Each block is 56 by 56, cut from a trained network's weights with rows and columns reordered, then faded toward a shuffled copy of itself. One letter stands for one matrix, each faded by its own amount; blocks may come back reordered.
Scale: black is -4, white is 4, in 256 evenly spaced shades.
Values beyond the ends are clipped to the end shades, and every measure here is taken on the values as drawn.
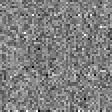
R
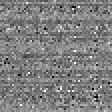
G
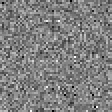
R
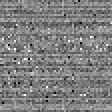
G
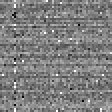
G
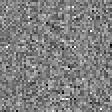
R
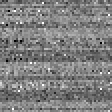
G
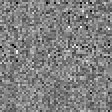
R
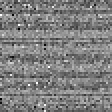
G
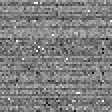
G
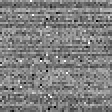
G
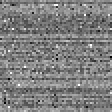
G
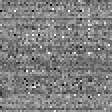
G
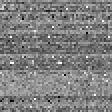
G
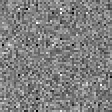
R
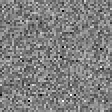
R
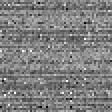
G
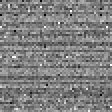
G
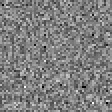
R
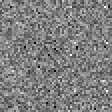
R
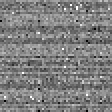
G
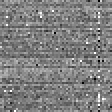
G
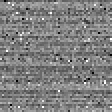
G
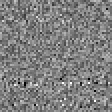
R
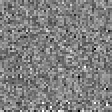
R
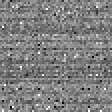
G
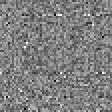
R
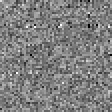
R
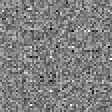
R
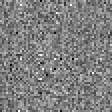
R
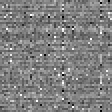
G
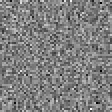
R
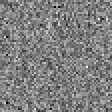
R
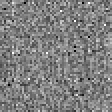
R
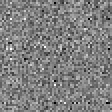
R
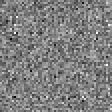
R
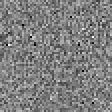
R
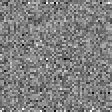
R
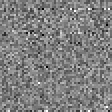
R
